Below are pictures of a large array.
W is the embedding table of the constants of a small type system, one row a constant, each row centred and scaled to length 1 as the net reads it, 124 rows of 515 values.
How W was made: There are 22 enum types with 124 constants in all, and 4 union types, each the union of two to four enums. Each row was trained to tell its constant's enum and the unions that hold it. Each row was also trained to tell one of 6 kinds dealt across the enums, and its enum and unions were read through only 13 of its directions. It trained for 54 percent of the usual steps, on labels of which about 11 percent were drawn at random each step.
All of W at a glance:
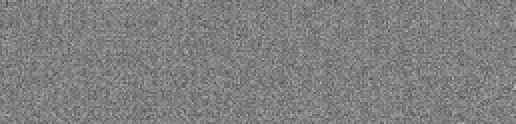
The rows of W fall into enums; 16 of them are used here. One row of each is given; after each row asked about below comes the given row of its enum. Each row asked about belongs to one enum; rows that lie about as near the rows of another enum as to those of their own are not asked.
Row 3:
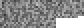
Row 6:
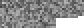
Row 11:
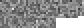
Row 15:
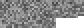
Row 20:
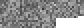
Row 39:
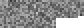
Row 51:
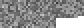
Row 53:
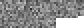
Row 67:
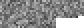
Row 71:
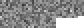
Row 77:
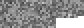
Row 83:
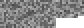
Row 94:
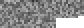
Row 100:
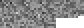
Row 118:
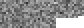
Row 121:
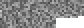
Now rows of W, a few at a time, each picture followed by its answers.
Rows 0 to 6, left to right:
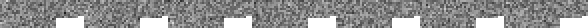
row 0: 39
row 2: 100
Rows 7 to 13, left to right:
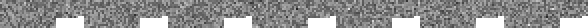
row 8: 15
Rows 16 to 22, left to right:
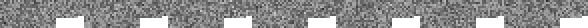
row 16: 20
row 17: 6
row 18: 94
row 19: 15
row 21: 11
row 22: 20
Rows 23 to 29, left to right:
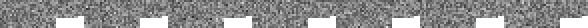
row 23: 3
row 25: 53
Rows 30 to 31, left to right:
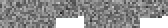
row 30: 6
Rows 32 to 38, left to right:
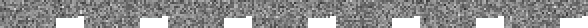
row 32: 51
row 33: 100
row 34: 77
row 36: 20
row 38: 6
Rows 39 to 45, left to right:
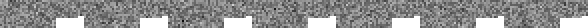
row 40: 94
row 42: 15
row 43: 83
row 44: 83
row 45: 51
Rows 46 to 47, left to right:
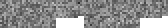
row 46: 11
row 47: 83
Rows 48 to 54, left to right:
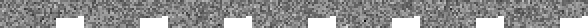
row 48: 83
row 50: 71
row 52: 100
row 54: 3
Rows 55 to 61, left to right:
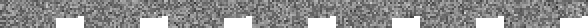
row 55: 11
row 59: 11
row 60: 3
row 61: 3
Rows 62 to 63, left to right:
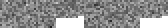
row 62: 100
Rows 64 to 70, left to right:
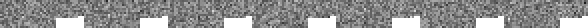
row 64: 118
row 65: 94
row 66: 3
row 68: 71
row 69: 6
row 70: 121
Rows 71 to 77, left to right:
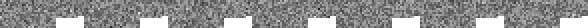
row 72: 121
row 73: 20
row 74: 121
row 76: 83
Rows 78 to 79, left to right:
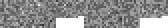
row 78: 51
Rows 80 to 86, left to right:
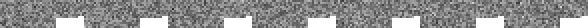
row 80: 118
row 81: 6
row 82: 11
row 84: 77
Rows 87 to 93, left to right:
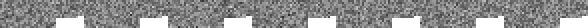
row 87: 83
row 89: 51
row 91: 118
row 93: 20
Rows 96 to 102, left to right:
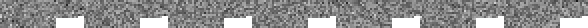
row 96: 118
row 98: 94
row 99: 121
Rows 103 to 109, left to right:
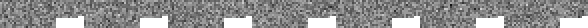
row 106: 15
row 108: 121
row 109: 53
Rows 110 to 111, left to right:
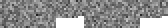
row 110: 118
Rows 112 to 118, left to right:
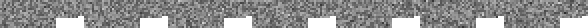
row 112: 121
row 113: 51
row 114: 51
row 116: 6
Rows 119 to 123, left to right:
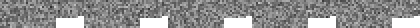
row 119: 3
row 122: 15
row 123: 71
